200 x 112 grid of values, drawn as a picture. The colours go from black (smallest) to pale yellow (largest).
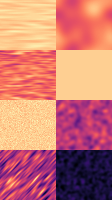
It is made of 4 by 2 panels. Panel 1,1: very high, streaked across, faint in contrast. Panel 1,2: high, smooth. Panel 2,1: high, streaked across. Panel 2,2: very high, flat. Panel 3,1: very high, fine-grained, faint in contrast. Panel 3,2: middling, blotchy. Panel 4,1: middling, slanting up to the right, strong in contrast. Panel 4,2: very low, blotchy, faint in contrast.
